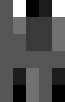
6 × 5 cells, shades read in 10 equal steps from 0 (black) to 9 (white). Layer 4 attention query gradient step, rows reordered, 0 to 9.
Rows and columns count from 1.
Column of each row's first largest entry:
2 2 5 1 3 3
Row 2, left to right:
3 4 2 2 4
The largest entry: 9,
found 2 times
